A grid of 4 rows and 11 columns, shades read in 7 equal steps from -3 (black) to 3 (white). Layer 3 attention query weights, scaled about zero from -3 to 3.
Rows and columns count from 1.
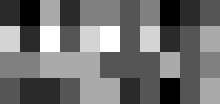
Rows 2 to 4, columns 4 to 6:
-1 2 3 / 1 1 -1 / -1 1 1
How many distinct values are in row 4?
4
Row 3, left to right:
0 0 1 1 1 -1 -1 -1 1 -1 0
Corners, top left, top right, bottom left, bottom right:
-2 -1 -1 1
